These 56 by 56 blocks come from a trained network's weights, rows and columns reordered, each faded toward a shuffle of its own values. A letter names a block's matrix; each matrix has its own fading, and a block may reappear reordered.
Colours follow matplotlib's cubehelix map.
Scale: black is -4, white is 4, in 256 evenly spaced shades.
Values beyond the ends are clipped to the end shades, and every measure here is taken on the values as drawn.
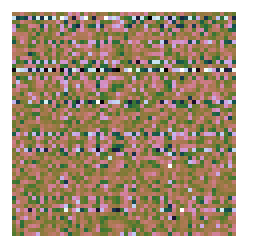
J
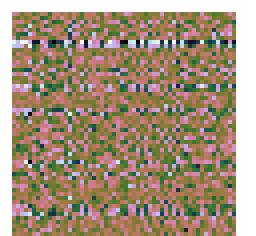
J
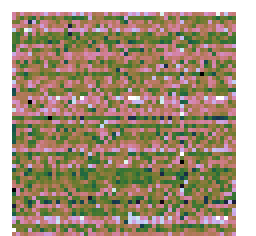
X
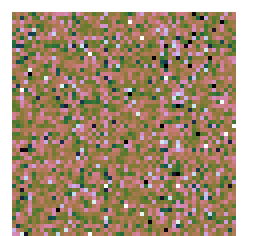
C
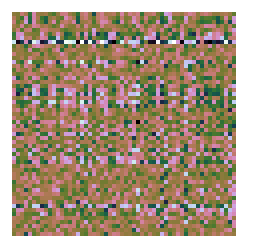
J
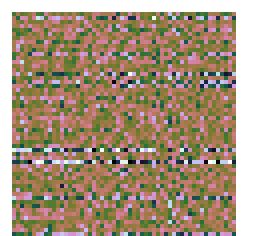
J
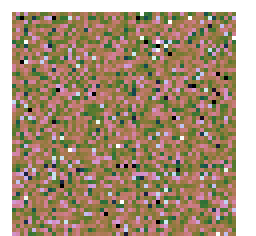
C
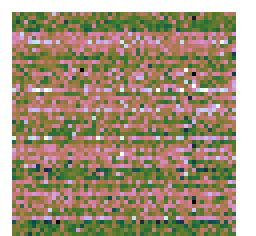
X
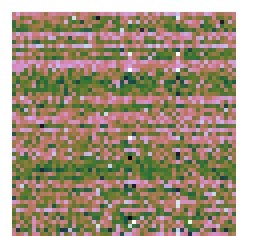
X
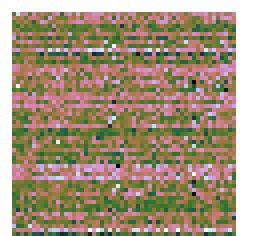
X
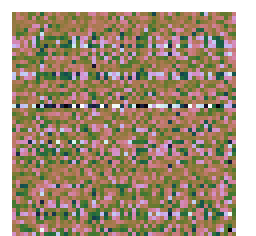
J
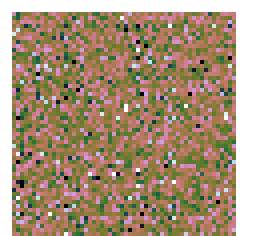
C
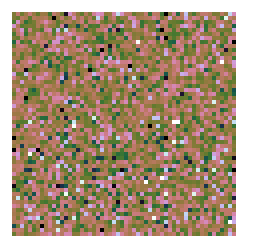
C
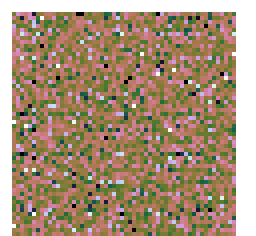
C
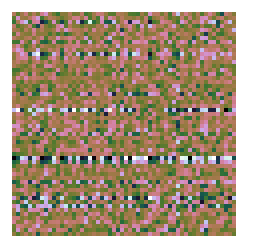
J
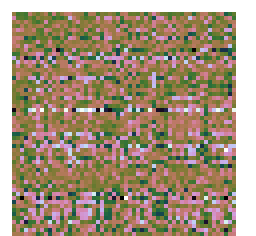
J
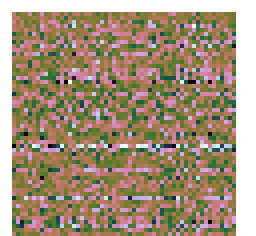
J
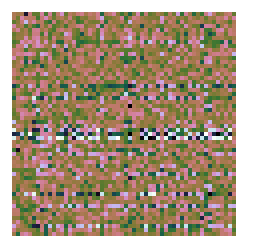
J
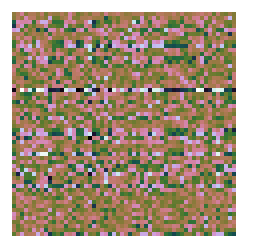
J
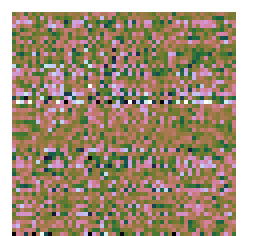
J
